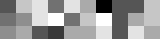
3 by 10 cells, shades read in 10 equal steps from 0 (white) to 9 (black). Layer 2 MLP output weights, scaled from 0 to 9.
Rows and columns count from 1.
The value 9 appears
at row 1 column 7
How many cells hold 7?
1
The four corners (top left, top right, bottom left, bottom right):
6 2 4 3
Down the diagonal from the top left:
6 4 6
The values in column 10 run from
2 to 3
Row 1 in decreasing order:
9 6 6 6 5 3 2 2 1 1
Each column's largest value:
6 4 6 7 5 3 9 6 6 3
